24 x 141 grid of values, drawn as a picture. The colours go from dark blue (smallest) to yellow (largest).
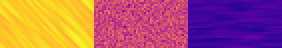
The table splits into one row of 3 panels. Panel 1,1: very high, slanting down to the right, faint in contrast. Panel 1,2: middling, fine-grained. Panel 1,3: very low, streaked across, faint in contrast.
